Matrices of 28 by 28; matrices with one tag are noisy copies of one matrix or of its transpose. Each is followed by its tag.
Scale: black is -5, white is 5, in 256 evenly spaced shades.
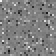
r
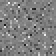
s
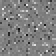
s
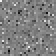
r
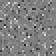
s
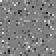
r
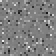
r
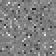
s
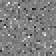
s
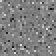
r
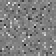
s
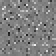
s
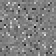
s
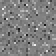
s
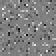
s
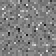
s
